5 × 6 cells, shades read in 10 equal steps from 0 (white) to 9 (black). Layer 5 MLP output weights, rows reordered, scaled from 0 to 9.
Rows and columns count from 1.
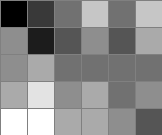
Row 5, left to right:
0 0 3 3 4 6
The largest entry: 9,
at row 1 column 1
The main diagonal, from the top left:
9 8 5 3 4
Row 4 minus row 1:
-6 -6 -1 1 0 2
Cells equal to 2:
2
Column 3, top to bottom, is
5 6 5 4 3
